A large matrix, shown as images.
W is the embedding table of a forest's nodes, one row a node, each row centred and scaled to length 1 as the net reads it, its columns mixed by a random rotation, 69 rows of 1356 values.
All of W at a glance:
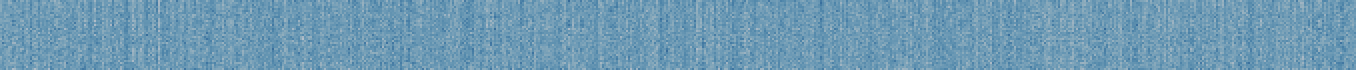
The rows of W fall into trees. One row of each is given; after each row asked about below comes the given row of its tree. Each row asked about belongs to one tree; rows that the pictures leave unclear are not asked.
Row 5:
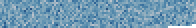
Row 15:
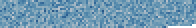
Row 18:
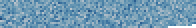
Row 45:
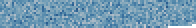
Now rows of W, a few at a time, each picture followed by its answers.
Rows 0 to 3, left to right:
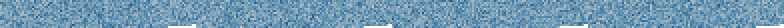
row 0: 18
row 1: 18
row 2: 5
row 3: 18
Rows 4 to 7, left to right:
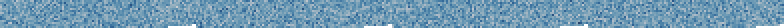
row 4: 18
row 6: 5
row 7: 18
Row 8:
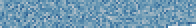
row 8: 5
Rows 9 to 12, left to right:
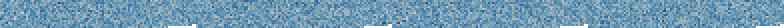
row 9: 18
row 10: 5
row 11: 18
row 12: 45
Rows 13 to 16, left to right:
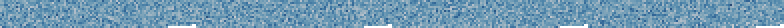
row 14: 18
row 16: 45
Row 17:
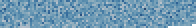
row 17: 15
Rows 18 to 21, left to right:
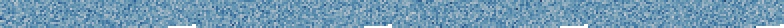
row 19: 5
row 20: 18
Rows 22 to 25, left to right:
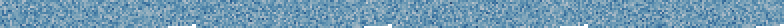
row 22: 5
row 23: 18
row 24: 18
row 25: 18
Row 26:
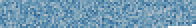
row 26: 5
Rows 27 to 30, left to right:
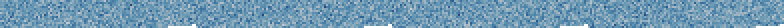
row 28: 15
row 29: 15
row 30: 5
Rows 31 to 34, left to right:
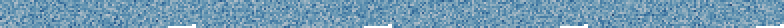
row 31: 18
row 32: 15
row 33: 5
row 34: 45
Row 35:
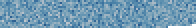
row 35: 18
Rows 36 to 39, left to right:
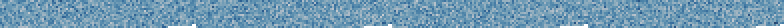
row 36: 15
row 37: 5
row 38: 5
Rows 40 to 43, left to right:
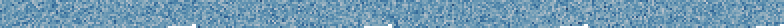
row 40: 15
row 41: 45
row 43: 5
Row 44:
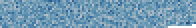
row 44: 5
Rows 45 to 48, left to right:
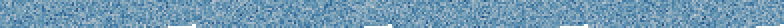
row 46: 18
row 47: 5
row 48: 18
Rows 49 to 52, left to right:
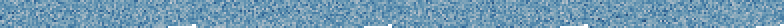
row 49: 18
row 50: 15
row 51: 18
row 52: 45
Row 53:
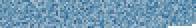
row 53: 15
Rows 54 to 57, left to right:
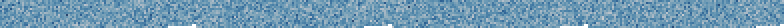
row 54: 15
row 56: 5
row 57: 18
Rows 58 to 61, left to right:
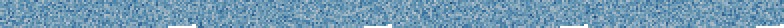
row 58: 18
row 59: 5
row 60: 18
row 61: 15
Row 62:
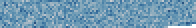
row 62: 5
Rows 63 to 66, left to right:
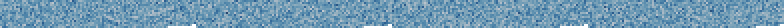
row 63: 5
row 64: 5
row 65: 15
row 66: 5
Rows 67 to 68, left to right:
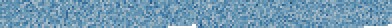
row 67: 15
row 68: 5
